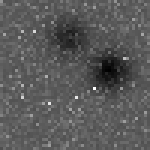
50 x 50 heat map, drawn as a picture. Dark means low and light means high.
No row or column stands out. Two dips sink into the field. The ninth with the lowest average is the middle right. A few values lie far out on both sides of the bulk.
